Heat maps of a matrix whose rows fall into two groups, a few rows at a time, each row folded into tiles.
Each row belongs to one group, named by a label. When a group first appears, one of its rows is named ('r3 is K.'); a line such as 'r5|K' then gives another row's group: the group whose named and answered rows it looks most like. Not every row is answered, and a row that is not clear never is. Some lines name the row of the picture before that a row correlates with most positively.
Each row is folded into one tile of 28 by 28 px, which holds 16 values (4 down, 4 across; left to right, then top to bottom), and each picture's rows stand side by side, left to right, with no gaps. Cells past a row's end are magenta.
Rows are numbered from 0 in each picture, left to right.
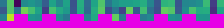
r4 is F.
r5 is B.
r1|B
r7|B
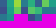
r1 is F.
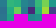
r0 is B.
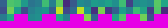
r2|B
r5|F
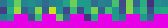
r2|F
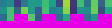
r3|B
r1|F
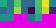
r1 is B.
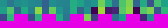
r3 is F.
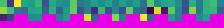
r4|F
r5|F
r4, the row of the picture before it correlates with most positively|3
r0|F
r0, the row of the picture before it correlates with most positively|5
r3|F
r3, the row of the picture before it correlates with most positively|3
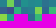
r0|F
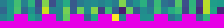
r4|F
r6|B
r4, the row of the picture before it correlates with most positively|0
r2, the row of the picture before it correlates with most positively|1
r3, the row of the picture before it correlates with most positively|1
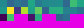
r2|F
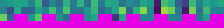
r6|B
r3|B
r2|B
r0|F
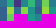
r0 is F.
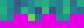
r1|F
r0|B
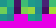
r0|B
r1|B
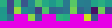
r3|F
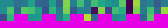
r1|B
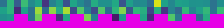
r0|B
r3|F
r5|F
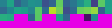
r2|B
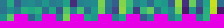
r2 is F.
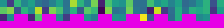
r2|F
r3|B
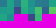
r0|B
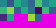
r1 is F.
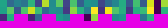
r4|B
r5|B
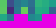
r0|B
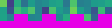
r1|B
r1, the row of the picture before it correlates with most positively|0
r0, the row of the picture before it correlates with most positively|0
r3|F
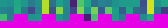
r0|F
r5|B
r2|B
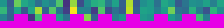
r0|F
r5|B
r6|B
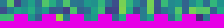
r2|F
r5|B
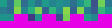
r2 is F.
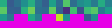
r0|B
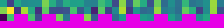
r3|F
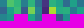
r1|B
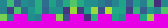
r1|B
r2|F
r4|B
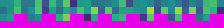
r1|B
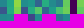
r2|B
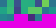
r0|B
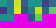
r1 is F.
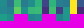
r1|B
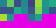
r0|F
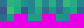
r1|B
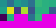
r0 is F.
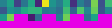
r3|B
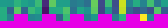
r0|F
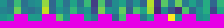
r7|B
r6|F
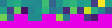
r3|F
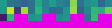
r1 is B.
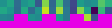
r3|F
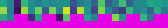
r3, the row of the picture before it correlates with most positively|1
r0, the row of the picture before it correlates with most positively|2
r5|F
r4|F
